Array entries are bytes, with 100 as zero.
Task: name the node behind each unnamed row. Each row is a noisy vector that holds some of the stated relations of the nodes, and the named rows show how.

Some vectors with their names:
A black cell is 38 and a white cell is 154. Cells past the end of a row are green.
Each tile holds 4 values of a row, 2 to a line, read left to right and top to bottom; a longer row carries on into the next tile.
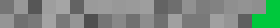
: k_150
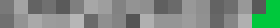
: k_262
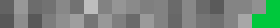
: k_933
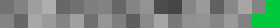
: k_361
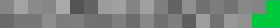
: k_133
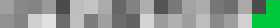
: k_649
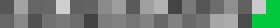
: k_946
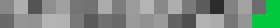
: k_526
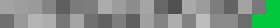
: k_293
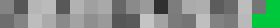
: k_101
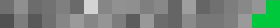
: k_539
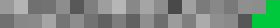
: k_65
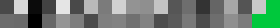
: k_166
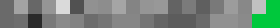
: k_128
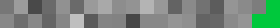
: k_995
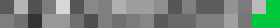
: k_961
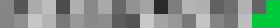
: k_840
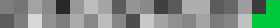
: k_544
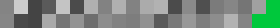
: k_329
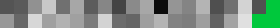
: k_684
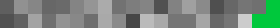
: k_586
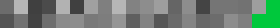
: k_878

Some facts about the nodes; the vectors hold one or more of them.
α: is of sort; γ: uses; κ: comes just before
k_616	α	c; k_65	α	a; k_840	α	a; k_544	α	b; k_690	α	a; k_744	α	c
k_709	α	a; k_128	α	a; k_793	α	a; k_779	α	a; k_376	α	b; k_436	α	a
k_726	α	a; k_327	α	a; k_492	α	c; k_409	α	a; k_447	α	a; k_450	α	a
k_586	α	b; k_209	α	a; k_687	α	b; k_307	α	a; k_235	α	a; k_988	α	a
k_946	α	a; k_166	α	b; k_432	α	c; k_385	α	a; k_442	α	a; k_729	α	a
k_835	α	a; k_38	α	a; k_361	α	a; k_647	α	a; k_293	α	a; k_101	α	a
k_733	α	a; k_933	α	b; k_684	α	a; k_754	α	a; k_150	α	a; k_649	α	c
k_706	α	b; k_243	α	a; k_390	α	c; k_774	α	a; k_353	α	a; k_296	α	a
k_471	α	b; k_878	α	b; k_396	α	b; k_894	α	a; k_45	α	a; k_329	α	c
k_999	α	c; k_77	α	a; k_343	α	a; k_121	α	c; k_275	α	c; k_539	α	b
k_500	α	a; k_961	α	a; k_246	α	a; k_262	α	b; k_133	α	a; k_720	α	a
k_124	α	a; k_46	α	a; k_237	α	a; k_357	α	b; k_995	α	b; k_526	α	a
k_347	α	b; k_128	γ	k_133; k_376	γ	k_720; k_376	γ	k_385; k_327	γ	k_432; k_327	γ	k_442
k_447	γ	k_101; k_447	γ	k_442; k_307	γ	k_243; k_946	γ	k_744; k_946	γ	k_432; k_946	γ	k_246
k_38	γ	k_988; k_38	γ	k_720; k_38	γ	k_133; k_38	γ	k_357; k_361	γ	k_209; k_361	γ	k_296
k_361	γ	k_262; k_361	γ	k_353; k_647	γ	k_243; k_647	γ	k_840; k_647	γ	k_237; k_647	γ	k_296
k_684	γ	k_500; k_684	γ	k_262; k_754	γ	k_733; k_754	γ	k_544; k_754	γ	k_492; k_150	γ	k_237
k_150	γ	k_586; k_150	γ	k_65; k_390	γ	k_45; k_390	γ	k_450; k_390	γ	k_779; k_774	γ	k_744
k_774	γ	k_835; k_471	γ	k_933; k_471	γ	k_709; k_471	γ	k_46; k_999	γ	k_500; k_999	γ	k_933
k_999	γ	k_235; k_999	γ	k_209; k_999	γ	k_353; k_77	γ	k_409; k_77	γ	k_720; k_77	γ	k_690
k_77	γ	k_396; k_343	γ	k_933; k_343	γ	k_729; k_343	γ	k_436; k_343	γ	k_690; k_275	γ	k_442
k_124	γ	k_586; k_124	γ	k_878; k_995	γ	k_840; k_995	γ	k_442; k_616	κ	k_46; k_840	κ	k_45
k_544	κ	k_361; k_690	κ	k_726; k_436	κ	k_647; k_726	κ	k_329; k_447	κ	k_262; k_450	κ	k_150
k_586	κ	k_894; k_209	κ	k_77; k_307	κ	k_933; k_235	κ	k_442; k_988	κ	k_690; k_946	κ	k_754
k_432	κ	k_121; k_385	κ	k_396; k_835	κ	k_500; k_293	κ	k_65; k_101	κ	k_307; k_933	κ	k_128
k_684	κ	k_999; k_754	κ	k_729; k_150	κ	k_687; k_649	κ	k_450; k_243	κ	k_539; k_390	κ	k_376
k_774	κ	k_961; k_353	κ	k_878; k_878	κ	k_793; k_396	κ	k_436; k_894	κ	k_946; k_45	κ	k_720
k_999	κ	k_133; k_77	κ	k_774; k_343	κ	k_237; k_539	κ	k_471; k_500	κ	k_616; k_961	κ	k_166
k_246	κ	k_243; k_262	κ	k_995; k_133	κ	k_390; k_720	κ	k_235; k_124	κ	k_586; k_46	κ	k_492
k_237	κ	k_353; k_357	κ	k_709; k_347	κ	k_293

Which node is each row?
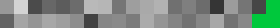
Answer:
k_706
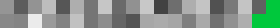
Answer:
k_447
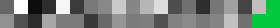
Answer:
k_492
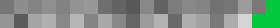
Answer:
k_999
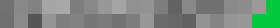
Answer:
k_720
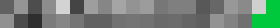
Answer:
k_647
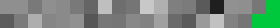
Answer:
k_327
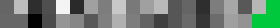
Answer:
k_376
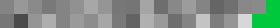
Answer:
k_121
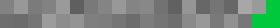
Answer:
k_353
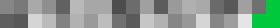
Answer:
k_432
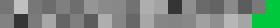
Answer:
k_616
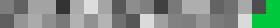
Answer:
k_357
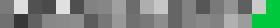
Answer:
k_390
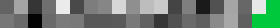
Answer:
k_442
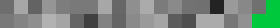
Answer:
k_296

